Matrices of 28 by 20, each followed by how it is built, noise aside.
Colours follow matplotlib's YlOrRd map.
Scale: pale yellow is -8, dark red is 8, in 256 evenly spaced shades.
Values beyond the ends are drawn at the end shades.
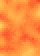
smooth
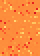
sparse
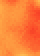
smooth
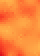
smooth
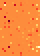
sparse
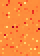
sparse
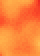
smooth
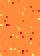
sparse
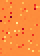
sparse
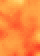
smooth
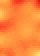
smooth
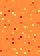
sparse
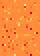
sparse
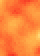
smooth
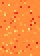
sparse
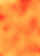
smooth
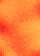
smooth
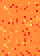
sparse
